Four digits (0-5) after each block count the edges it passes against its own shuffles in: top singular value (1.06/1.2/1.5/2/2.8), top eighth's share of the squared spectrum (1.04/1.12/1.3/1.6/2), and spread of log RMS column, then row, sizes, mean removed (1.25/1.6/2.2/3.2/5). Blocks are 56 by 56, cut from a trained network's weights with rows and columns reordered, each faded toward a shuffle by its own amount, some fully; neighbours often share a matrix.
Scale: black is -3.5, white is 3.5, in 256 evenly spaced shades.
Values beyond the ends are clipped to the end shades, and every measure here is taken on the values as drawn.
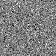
0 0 0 0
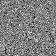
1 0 0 0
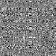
4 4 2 3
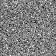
1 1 0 0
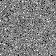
0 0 0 0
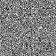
3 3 0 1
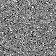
0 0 0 0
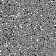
1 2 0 0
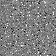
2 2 1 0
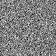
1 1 0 0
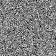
0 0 0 0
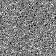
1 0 0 0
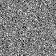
2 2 0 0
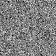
2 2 0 1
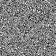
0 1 0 0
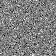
0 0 0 0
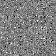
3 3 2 1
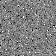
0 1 1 0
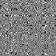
3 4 2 2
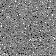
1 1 0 0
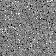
0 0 0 0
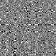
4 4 1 2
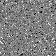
1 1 0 0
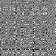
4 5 2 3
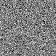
2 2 0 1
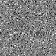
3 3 0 1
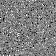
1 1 0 0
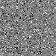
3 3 0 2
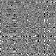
3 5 2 2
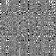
3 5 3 2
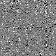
2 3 1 1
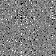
3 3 2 1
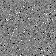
1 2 0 0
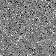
1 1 0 0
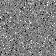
1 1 0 0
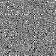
3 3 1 1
